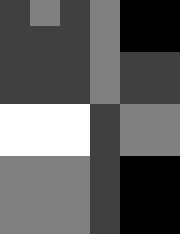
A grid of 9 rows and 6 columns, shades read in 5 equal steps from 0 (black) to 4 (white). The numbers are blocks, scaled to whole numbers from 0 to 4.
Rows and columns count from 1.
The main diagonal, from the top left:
1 1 1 2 2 2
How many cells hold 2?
18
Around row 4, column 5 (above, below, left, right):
1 2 2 1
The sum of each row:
6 5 7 7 17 17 7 7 7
